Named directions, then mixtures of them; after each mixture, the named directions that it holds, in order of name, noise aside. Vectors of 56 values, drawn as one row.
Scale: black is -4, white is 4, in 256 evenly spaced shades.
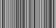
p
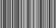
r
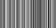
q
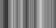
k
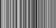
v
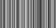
q, r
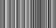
q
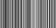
q, r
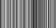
q, v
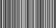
p, r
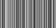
p, q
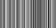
q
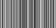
p, r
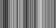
k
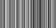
q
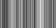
k, p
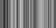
k, q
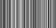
k, q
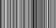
q, v
